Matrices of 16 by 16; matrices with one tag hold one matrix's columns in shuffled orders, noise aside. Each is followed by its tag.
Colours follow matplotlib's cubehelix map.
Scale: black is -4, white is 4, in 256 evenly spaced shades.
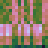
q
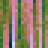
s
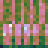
q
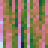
s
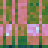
q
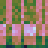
q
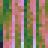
s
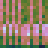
q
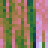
s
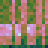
q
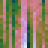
s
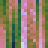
s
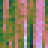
s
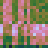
q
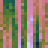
s
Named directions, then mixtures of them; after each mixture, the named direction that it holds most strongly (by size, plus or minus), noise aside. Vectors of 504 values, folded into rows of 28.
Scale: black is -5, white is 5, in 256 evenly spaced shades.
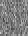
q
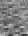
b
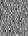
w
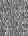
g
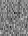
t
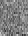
w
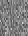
g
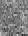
b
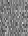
g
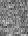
b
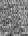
b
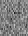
t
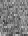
b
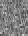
q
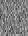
w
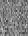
g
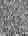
w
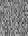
g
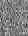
g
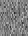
t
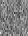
t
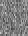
q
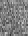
g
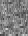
b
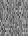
g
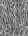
q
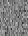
g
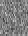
q
